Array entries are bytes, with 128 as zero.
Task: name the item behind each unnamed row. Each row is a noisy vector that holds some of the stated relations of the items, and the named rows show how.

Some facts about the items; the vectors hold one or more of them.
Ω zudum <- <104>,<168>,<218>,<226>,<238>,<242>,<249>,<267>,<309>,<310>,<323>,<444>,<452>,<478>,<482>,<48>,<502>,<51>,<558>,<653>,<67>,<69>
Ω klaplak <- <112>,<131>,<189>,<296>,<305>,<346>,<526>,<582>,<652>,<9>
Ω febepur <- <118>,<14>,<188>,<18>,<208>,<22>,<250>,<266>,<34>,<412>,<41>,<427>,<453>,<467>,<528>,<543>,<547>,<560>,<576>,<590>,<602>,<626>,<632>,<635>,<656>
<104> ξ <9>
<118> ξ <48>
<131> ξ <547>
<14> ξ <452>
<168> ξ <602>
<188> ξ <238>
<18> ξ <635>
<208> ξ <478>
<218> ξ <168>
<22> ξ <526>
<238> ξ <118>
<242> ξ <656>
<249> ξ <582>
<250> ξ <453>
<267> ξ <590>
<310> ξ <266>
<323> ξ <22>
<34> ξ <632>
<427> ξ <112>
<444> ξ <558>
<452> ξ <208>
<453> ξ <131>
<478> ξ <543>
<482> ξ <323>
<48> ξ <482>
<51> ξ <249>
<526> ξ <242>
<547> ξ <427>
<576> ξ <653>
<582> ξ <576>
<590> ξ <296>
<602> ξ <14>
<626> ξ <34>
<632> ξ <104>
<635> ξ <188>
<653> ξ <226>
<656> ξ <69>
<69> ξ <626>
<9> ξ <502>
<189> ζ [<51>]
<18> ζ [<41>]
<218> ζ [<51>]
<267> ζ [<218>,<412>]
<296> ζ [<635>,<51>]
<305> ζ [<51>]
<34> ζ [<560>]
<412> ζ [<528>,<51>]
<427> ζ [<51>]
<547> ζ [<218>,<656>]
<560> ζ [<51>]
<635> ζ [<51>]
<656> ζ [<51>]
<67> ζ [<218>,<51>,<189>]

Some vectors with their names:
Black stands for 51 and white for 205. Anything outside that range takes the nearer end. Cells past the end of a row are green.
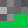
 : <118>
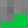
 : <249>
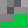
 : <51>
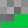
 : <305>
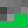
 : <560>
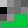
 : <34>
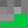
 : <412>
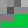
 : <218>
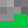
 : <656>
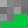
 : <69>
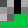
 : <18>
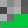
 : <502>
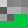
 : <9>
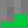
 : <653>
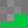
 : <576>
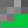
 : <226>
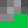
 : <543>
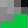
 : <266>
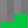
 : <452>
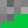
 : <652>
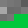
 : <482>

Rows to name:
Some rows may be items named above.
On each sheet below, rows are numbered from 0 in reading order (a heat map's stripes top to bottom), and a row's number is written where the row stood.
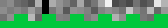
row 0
<22>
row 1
<18>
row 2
<51>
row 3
<267>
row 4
<528>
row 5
<296>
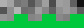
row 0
<632>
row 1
<543>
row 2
<266>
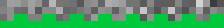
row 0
<427>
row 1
<218>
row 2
<48>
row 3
<250>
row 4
<626>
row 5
<635>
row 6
<635>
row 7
<310>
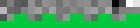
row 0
<188>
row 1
<189>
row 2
<453>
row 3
<189>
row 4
<558>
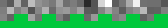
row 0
<112>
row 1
<104>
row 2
<526>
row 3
<444>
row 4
<267>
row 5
<238>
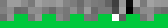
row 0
<427>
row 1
<547>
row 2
<242>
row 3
<323>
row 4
<41>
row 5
<547>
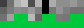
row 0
<590>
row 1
<18>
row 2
<67>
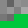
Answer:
<131>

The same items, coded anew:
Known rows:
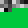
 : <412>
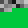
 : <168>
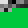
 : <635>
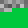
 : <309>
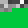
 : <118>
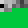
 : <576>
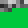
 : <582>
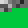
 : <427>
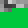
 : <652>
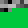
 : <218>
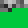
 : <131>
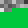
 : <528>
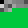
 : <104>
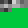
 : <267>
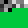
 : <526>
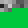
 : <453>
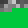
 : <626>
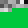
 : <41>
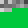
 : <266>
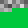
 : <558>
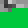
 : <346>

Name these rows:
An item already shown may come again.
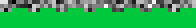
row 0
<635>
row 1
<22>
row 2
<69>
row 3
<560>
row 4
<656>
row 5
<547>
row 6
<22>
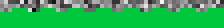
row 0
<188>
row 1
<412>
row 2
<112>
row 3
<9>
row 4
<626>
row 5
<48>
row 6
<67>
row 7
<18>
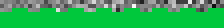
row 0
<590>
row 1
<250>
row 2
<528>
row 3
<226>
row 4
<560>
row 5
<632>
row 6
<118>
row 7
<51>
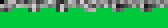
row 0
<34>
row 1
<482>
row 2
<242>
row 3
<502>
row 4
<296>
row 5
<305>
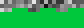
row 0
<543>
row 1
<51>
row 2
<626>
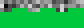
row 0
<189>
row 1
<502>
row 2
<323>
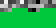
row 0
<238>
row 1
<218>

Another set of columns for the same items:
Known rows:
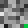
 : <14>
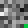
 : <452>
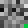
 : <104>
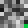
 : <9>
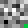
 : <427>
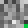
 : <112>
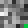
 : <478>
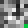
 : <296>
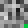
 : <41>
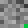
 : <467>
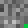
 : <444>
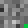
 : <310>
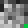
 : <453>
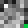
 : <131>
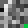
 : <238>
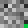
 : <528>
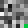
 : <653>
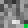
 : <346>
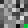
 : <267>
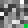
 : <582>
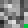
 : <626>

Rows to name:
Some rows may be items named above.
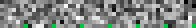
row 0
<189>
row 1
<242>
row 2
<547>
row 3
<305>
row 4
<9>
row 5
<41>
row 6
<590>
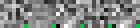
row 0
<41>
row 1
<250>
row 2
<526>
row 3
<482>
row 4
<526>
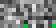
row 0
<189>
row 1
<48>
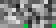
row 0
<305>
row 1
<69>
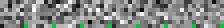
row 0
<323>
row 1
<118>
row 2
<656>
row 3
<427>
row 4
<632>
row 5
<188>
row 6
<560>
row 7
<22>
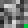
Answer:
<69>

